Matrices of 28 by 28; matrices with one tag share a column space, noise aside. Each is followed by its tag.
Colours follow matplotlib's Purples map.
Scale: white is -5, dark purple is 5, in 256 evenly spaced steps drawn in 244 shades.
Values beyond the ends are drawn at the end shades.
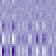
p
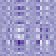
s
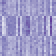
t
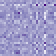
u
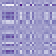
u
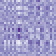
s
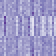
t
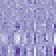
p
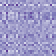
u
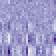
p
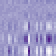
p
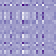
u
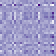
u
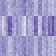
t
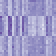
t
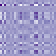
u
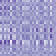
s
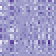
s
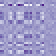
u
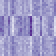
t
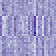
t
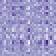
s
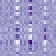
s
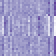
t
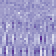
p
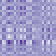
s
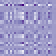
u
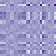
u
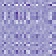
u
